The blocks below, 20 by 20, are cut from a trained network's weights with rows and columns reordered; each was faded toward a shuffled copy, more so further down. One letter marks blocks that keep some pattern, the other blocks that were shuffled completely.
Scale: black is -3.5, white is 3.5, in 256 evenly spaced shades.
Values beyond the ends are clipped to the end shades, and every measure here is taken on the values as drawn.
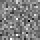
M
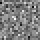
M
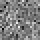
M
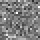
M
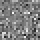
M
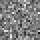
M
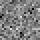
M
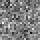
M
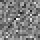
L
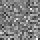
L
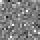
M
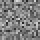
M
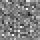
M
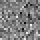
M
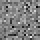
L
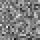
L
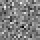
M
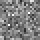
M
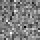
M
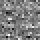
L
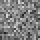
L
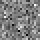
M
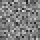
L
